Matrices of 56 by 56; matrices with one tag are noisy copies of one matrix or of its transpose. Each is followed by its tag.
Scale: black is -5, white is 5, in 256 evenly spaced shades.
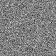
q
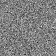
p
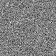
q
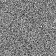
p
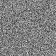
p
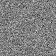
q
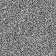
q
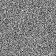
q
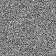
q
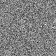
p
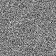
q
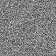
q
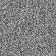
q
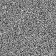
q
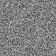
q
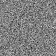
p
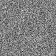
q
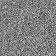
q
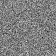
p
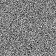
p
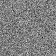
p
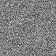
q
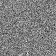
p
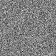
q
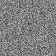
q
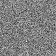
p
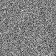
q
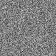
q
